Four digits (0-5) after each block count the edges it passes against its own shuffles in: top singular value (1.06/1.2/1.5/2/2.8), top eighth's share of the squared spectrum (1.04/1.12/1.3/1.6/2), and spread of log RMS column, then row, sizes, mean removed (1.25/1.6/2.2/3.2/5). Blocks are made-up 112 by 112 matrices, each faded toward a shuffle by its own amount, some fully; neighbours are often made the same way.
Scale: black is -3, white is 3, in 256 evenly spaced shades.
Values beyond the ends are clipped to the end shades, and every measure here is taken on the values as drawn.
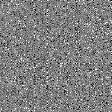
4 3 2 1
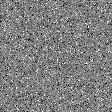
0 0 0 0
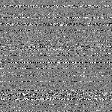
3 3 0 5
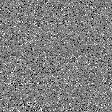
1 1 0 2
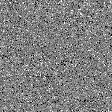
0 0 0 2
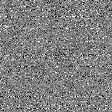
1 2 0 3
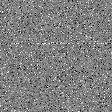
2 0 0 1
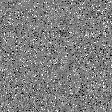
3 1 1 0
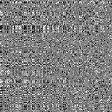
5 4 3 3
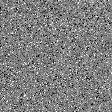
3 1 0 0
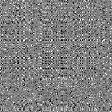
5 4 3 3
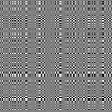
5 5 5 5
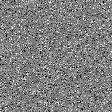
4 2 1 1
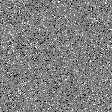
3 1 0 0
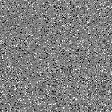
4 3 1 2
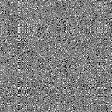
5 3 2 2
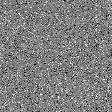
2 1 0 0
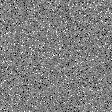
2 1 0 0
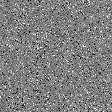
2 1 1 0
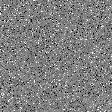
2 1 0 0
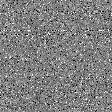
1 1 0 2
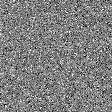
0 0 0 0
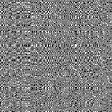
5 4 3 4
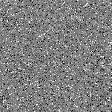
3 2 0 0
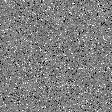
0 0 0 0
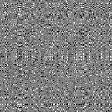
5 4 3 3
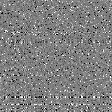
4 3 1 2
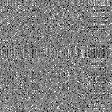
4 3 2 2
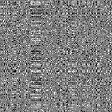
5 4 3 3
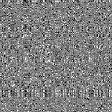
5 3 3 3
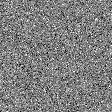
0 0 0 0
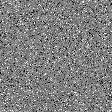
0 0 0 0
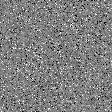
0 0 0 0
